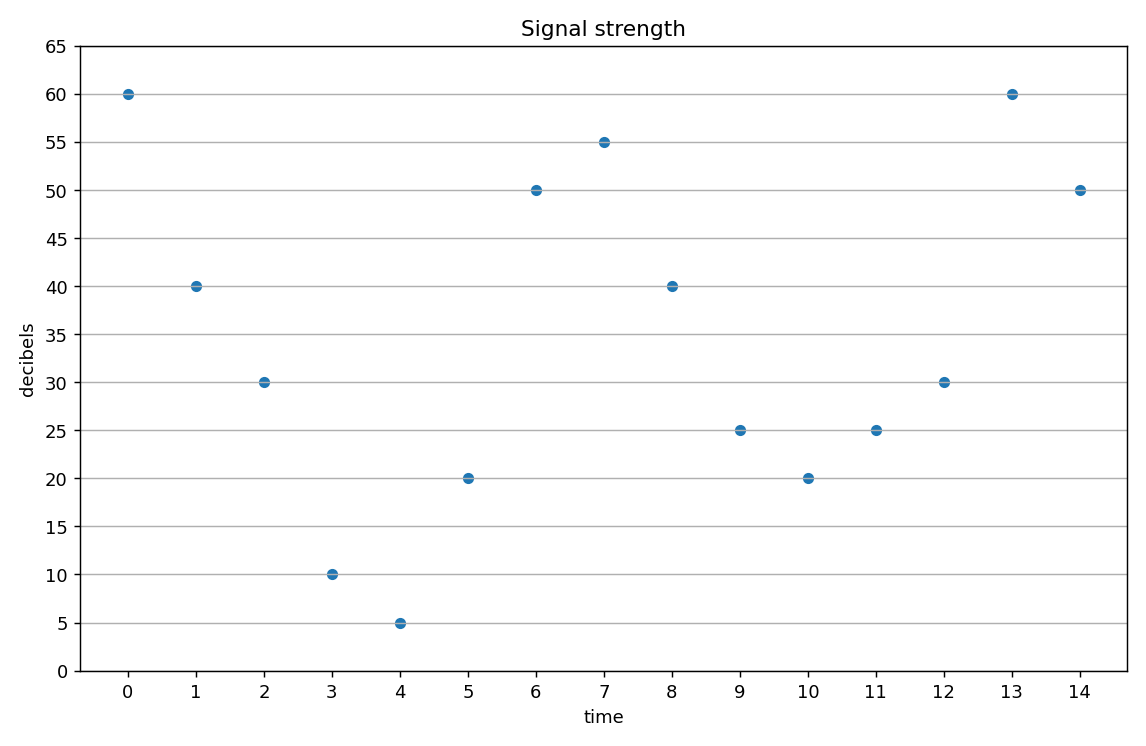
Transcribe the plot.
Title: Signal strength
x-axis: time, ticks 0 1 2 3 4 5 6 7 8 9 10 11 12 13 14
y-axis: decibels, ticks 0 5 10 15 20 25 30 35 40 45 50 55 60 65
Values:
60 40 30 10 5 20 50 55 40 25 20 25 30 60 50
